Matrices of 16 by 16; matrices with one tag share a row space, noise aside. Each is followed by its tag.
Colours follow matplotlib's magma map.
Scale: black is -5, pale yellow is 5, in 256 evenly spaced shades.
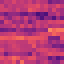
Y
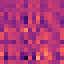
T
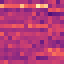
Y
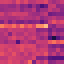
Y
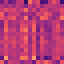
T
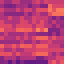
Y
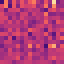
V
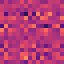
T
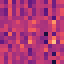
V
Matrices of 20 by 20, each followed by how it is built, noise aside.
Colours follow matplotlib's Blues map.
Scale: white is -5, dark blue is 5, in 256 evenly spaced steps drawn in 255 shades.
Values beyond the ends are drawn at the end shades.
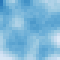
smooth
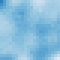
smooth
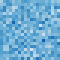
noise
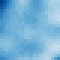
smooth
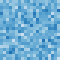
noise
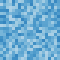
noise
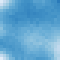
smooth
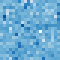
noise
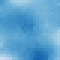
smooth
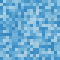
noise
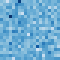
noise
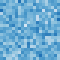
noise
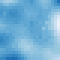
smooth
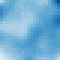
smooth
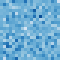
noise
